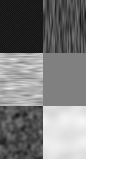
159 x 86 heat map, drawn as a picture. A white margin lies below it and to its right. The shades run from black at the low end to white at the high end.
The table splits into 3 rows of 2 panels. Panel 1,1: very low, checkered, faint in contrast. Panel 1,2: low, streaked downward. Panel 2,1: high, streaked across. Panel 2,2: middling, flat. Panel 3,1: low, blotchy. Panel 3,2: very high, smooth, faint in contrast.
